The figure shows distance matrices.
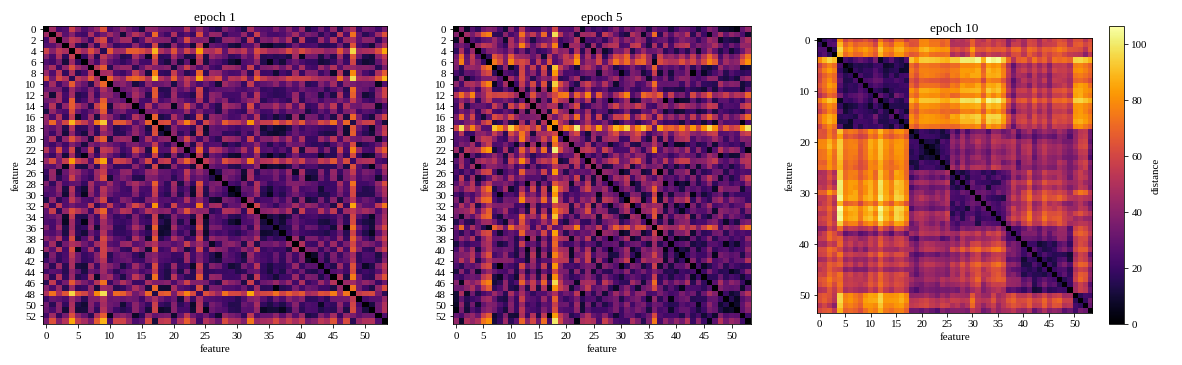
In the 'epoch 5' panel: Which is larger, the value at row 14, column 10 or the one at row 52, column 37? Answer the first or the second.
the first
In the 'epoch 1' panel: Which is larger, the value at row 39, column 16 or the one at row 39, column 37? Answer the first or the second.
the first
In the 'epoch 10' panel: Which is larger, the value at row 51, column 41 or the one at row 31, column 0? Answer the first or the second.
the first
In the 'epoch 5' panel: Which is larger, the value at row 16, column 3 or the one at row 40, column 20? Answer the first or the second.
the first
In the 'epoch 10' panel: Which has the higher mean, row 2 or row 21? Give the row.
2
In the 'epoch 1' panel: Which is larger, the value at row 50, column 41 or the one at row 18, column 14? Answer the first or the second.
the second
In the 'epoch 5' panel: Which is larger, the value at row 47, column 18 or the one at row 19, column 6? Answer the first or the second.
the first
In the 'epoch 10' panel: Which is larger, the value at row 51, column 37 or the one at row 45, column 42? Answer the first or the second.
the first
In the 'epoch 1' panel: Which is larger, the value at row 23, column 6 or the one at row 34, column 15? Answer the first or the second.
the second
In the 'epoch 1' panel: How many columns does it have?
54
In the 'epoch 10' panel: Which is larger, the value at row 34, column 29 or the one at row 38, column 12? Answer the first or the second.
the second
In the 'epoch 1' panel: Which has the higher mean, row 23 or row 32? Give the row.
32
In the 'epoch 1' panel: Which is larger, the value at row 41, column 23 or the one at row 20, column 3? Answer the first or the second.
the second
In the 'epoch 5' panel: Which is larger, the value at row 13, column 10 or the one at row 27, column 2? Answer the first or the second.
the first
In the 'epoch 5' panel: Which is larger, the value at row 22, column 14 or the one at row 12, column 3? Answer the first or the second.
the second
